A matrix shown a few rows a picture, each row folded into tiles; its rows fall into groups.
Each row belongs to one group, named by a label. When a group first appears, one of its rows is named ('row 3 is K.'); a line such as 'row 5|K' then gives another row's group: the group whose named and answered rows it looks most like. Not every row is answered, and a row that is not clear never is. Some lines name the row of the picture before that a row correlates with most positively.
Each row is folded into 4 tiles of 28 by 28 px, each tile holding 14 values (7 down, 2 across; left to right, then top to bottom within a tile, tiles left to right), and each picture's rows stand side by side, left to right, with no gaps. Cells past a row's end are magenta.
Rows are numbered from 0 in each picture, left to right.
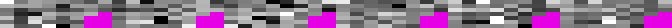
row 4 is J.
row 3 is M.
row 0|M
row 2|M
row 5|J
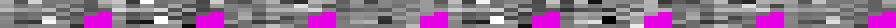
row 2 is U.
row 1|J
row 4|J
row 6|U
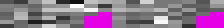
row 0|U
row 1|J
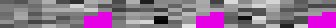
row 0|U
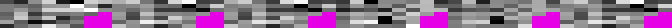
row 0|U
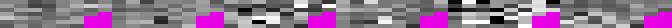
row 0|M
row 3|J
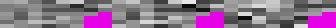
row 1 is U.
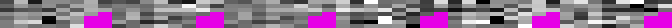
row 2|U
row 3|J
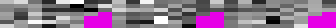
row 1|J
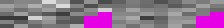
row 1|M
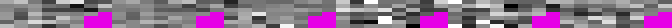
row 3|J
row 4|M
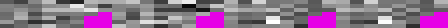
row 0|U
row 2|J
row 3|J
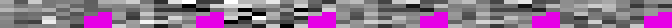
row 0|J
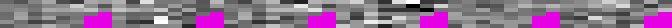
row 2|U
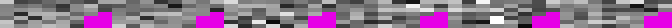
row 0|M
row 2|M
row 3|U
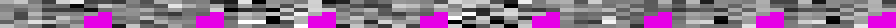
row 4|M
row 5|J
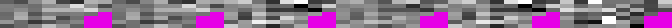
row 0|U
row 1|U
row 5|J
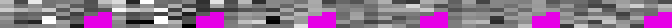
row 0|J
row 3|U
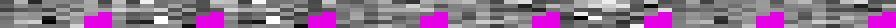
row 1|J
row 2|J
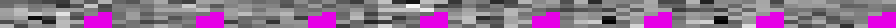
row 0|M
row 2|M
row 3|U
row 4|M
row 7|M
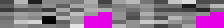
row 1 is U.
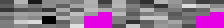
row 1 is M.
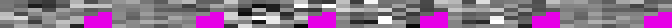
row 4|J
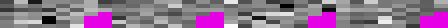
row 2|M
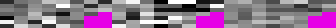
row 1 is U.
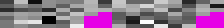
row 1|M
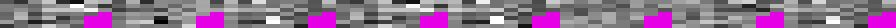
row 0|U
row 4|J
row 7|J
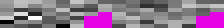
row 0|M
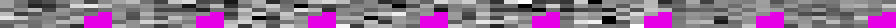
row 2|M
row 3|M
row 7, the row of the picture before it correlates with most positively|1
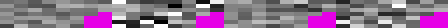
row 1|M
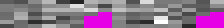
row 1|J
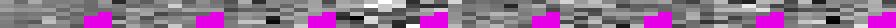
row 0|J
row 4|M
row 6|U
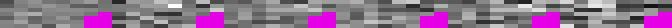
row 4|U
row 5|M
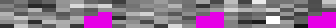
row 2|J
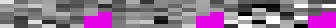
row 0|M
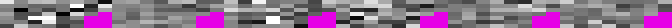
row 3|M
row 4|U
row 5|M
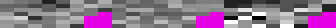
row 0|M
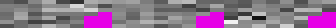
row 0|U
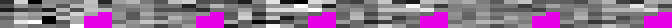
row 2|U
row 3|U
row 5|U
